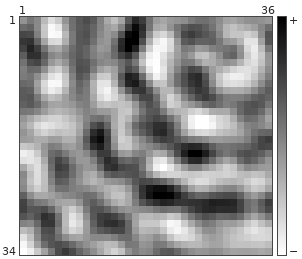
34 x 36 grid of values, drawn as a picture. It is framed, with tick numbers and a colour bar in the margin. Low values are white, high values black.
There are no lone odd cells. The halves do not mirror each other. Rings spread out from the top right.
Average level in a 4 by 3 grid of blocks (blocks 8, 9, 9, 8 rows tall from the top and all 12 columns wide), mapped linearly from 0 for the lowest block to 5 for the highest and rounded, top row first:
431 / 031 / 253 / 322
